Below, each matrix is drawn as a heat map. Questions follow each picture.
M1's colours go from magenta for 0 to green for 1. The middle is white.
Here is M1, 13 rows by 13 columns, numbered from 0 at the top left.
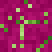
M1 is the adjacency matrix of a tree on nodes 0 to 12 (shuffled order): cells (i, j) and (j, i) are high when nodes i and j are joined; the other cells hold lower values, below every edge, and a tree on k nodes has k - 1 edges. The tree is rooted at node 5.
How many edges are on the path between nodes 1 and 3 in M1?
4
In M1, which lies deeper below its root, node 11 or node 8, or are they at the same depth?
the same depth
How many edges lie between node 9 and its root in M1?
1
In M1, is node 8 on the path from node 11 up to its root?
no
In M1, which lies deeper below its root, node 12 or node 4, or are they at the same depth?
node 12
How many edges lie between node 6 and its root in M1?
1
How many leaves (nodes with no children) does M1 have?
7
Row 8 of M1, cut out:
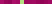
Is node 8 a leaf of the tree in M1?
yes
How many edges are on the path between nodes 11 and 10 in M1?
1
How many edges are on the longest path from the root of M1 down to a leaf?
2
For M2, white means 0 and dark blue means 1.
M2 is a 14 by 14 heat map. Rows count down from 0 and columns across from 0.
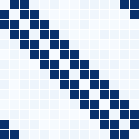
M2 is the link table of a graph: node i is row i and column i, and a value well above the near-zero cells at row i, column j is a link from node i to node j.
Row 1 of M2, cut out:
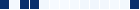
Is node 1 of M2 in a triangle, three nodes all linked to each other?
yes
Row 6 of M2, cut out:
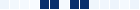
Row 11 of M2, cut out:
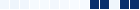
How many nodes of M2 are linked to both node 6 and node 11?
0
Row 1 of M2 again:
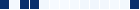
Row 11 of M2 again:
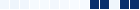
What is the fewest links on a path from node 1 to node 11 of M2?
2
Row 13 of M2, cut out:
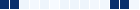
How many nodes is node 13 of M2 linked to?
4
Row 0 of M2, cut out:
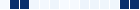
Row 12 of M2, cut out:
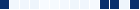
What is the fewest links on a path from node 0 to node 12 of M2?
1
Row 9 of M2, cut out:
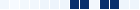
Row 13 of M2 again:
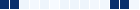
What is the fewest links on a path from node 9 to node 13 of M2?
2
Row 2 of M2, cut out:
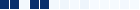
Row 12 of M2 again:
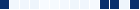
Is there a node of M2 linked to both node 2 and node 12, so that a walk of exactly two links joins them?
yes
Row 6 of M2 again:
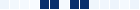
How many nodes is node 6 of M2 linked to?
4
